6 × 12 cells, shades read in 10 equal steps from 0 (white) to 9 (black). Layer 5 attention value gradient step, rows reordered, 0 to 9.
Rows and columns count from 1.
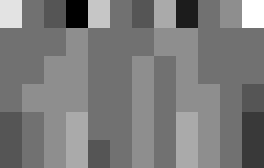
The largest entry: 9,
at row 1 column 4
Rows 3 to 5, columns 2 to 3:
5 4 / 4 4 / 5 4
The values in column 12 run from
0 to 7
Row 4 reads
5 4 4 4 5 5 4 5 4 4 5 6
